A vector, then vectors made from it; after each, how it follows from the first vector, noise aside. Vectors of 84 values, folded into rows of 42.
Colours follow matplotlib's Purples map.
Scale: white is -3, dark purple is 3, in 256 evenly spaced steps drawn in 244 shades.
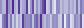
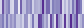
reversed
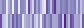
negated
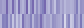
shrunk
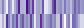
sign-scrambled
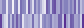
negated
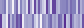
negated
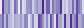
reversed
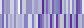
reversed
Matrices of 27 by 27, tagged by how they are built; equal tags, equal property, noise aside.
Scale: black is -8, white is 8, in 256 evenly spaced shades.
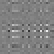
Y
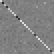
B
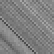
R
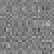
Y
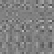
Y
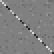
B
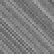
R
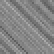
R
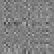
Y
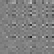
Y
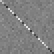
B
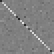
B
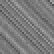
R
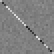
B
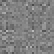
Y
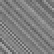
R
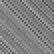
R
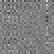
Y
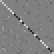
B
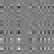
Y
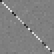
B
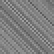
R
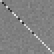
B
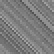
R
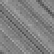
R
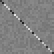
B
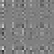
Y
